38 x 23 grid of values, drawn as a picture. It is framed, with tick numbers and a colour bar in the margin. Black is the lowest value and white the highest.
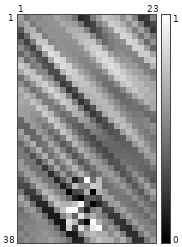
The halves do not mirror each other. The grain runs diagonally down to the right. The middle right is the calmest part. In the bottom middle lies a patch that is rougher than the rest. Values change most from cell to cell in the bottom middle.
